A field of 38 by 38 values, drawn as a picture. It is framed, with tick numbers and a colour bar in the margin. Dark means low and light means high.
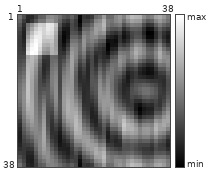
Concentric rings centre on the middle right. On average the colour sits 40% of the way up the scale. In the top left lies a patch that is higher than the rest.
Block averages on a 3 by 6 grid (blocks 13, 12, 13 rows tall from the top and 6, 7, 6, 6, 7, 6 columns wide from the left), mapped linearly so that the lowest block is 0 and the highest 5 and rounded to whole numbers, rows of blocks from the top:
5 3 2 1 3 2 / 5 3 2 4 0 0 / 2 2 3 3 4 3
